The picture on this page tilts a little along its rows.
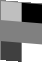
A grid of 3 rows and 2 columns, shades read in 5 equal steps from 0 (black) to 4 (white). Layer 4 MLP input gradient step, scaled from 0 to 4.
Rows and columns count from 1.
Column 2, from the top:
0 2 4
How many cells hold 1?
1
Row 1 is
3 0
